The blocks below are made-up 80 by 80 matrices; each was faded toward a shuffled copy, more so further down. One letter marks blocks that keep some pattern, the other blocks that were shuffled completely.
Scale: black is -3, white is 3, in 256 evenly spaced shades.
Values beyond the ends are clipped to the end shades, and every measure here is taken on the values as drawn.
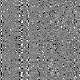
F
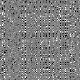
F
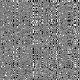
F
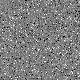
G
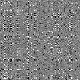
F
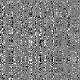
F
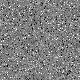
G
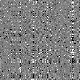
F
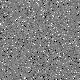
G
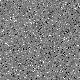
G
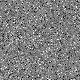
G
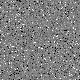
G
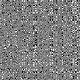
F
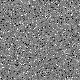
G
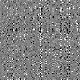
F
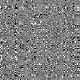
F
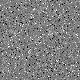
G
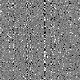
F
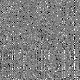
F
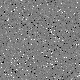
G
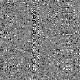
F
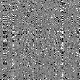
F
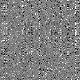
F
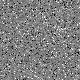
G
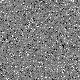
G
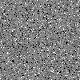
G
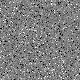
G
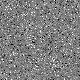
G
